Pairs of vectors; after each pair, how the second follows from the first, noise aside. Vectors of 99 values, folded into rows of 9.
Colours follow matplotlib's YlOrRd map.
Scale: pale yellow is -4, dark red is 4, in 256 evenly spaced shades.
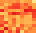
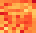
negated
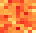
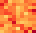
negated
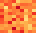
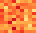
copied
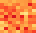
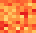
negated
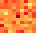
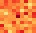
copied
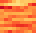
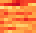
negated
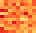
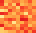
negated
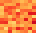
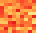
negated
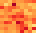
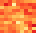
negated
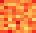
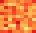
copied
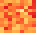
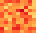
negated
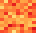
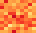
negated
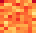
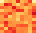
negated
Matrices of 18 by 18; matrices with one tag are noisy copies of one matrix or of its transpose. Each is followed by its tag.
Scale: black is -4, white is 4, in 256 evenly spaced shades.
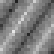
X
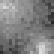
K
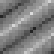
X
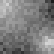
K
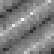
X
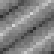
X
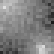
K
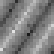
X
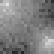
K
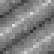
X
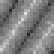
X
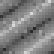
X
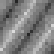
X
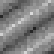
X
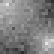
K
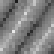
X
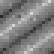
X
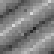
X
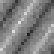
X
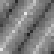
X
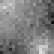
K
